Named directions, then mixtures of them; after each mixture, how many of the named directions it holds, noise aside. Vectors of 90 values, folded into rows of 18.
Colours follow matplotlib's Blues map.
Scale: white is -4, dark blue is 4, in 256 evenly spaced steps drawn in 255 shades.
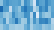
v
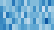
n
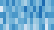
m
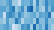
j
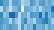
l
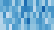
two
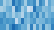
three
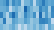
three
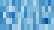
three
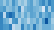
three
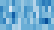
three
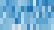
three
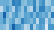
two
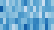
one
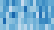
three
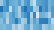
one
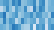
two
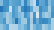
one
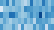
three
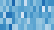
three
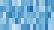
one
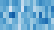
two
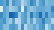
two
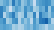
three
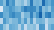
two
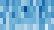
two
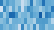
three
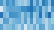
two
